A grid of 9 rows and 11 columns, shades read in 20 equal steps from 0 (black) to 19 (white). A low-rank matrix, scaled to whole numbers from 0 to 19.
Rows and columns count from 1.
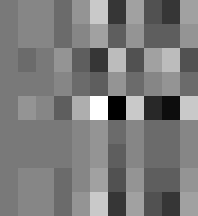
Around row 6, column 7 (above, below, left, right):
0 7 11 10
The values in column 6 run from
4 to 19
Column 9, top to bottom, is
6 7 12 10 3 8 8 7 6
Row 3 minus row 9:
0 -2 -1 3 -4 -11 10 -6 6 10 -6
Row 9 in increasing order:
4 4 6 8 9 10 10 11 12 12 15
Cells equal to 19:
1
